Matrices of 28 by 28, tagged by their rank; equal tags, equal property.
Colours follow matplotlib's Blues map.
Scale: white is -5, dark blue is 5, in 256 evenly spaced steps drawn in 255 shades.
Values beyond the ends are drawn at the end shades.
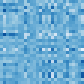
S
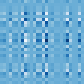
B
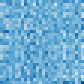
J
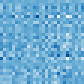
S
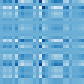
B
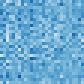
J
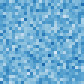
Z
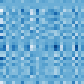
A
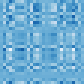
A
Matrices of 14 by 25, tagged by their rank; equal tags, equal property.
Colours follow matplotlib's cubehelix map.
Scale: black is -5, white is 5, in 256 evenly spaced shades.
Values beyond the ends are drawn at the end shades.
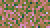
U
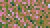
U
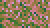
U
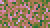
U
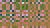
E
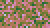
U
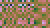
E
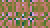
E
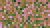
U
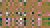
E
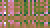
E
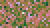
U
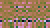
E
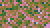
U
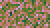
U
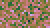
U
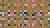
E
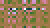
E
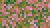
U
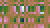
E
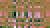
E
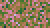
U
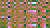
E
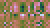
E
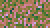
U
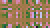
E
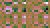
E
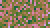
U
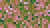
U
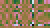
E
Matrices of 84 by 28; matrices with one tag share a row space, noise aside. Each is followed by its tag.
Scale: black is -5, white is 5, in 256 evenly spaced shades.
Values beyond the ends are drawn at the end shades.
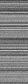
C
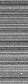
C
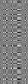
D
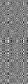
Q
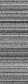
C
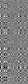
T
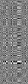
D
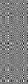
Q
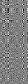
Q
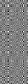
Q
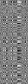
D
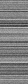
C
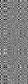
T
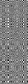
Q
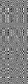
Q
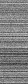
C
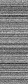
C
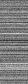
C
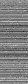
C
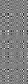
Q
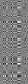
D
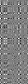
T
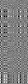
T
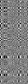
T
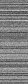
C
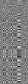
D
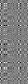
T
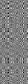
Q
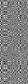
T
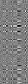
D
